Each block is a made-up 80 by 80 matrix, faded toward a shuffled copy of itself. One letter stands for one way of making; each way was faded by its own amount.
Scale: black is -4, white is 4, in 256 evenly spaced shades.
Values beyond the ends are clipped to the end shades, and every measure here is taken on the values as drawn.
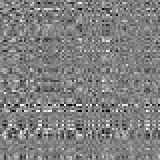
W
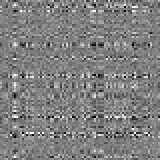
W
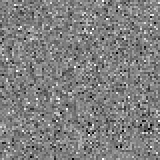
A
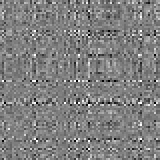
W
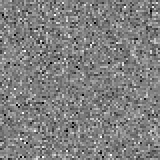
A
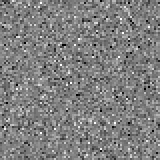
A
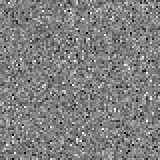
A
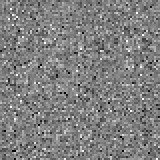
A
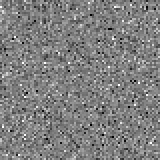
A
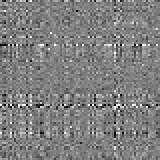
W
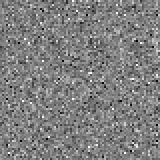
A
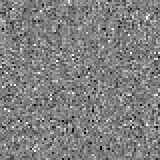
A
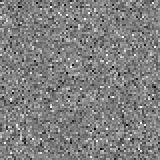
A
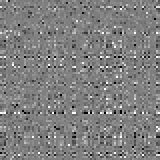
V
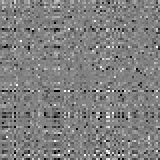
V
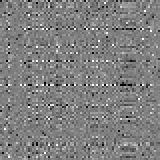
V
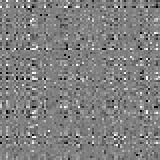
V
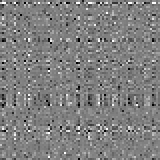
V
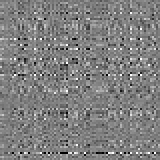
W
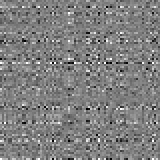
W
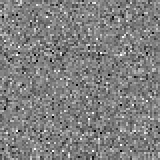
A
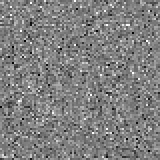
A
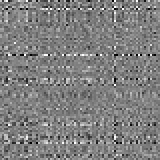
W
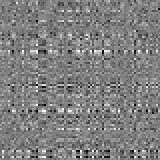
W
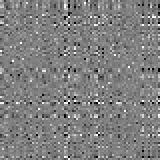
V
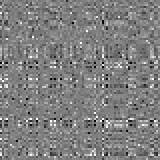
V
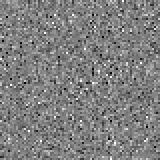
A
